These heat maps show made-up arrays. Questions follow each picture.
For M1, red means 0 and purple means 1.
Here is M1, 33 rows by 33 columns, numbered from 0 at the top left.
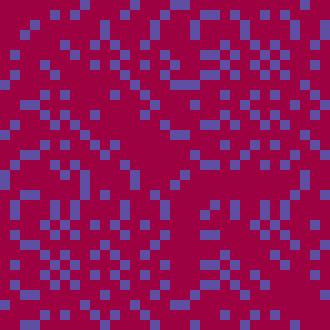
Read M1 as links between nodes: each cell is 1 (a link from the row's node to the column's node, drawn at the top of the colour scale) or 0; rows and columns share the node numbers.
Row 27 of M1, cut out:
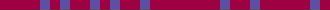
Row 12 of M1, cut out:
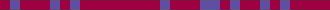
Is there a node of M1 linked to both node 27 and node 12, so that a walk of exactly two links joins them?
no
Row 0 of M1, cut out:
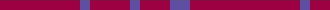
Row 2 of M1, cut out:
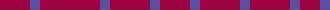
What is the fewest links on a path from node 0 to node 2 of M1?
3
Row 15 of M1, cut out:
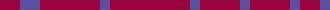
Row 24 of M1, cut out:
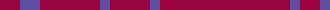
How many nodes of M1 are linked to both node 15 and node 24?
5
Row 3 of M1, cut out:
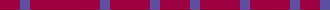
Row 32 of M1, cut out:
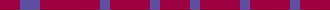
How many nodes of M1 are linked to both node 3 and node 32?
6
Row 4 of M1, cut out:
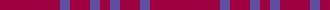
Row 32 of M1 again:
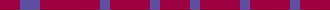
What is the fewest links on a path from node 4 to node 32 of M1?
5
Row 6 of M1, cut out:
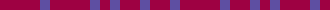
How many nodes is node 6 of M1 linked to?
9
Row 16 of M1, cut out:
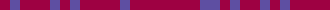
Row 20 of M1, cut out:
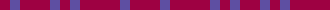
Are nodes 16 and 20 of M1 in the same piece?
yes
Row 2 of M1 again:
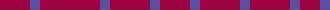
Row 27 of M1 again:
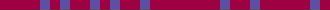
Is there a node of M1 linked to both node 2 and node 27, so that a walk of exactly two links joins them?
no
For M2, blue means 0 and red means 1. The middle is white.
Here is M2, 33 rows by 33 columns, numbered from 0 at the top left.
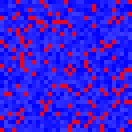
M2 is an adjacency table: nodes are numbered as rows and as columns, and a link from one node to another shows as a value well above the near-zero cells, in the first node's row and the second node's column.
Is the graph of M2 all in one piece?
no
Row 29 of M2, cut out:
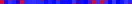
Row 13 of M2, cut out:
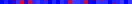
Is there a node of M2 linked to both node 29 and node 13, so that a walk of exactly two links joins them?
yes
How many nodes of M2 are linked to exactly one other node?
1
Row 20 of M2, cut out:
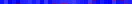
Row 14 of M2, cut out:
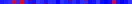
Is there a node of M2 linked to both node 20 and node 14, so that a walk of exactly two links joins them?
no
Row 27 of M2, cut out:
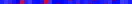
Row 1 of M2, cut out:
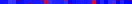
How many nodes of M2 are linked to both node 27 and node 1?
1
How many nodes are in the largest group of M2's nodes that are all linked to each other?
2
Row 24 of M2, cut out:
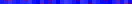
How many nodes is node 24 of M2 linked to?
0
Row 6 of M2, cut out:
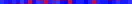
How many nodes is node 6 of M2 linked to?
4
